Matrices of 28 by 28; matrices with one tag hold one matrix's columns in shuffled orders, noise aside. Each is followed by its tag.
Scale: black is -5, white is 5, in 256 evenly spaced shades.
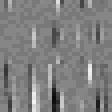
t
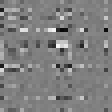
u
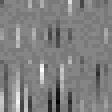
t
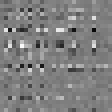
u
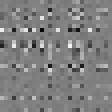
u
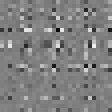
u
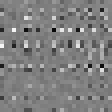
u
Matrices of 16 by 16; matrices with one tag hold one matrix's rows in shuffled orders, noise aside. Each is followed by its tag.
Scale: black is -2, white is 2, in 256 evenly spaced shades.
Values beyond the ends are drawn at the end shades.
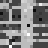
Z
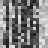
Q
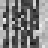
Q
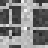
Z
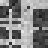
Z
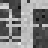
Z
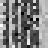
Q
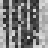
Q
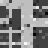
Z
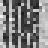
Q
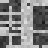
Z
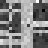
Z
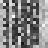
Q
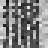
Q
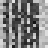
Q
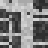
Z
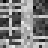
Z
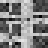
Z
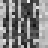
Q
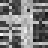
Z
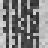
Q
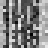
Q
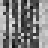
Q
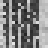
Q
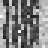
Q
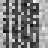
Q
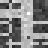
Z
